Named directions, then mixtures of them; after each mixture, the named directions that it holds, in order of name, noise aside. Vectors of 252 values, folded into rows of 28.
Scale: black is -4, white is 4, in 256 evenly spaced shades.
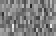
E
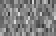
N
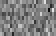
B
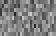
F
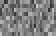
B, F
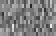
E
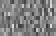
B, E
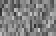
F, N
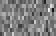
B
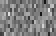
B, N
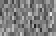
E, F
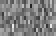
E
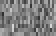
E, N
